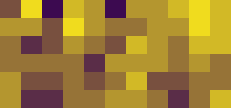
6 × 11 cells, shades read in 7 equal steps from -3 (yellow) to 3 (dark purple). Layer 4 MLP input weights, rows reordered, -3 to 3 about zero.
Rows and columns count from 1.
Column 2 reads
-3 -1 2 0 1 2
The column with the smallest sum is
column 10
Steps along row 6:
up same down same down same up up down down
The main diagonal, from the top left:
1 -1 1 0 1 -1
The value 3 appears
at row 1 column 3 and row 1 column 6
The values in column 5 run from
-1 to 2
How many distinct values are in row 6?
4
